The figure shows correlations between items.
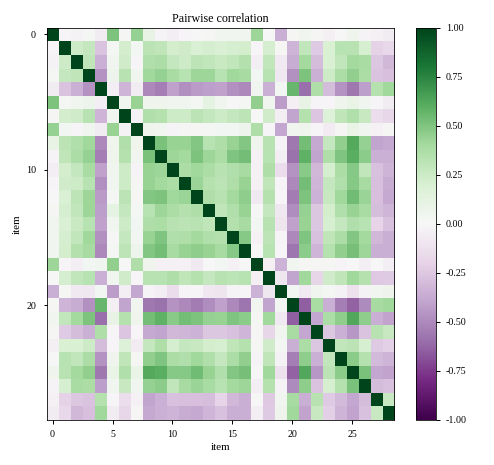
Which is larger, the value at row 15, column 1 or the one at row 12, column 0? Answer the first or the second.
the first
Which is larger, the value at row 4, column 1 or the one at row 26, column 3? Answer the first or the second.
the second
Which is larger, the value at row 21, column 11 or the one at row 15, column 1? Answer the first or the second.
the first
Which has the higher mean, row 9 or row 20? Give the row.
9
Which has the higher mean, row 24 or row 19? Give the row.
24
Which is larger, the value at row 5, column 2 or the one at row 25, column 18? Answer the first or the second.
the second
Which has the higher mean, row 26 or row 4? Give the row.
26
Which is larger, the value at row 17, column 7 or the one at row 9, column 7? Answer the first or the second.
the first
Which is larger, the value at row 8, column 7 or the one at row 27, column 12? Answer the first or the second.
the first
